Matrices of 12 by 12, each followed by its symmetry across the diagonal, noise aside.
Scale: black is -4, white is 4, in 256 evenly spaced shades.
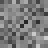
symmetric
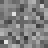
symmetric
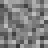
antisymmetric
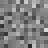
antisymmetric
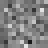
neither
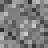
symmetric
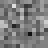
neither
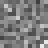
symmetric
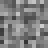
antisymmetric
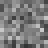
neither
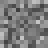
symmetric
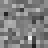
neither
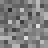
symmetric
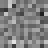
antisymmetric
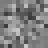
antisymmetric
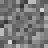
symmetric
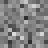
neither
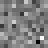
antisymmetric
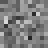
neither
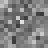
symmetric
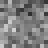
antisymmetric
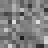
antisymmetric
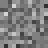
symmetric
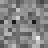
neither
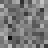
neither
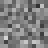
antisymmetric
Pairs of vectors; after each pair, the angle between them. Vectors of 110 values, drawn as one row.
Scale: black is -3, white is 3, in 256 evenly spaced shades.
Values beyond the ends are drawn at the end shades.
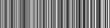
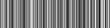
nearly parallel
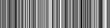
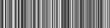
partly aligned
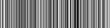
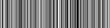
nearly parallel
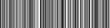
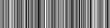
partly opposed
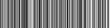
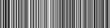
orthogonal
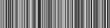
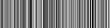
partly opposed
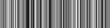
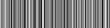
orthogonal
